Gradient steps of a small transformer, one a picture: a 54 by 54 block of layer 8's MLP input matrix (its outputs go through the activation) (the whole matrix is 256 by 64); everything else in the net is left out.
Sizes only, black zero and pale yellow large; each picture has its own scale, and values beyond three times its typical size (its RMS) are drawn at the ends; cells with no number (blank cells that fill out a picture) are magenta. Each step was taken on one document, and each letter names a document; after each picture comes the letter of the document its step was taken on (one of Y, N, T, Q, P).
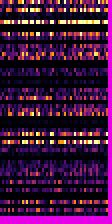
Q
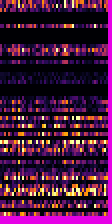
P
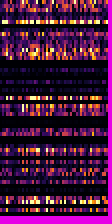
Q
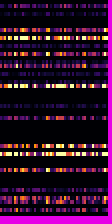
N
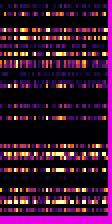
N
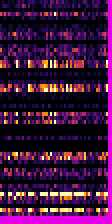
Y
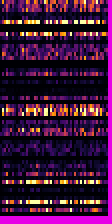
Q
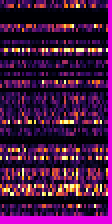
P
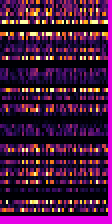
Q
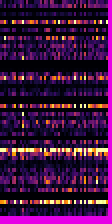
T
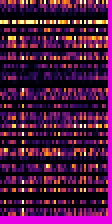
T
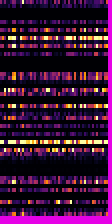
T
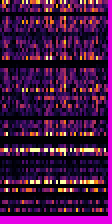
Q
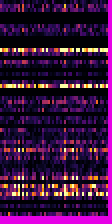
P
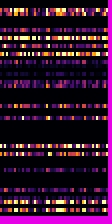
N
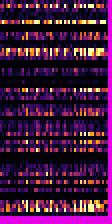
Q
